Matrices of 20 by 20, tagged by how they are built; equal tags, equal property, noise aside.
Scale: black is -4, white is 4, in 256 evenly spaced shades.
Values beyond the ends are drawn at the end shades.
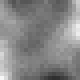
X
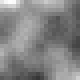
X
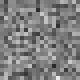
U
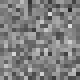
U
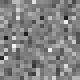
U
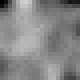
X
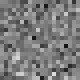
U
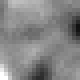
X
